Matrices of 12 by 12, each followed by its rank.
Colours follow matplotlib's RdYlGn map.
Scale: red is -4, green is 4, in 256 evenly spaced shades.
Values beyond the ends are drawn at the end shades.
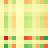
one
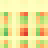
one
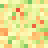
full rank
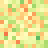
full rank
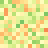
full rank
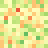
full rank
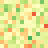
full rank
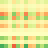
one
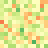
full rank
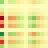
one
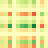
one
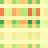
one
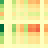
one
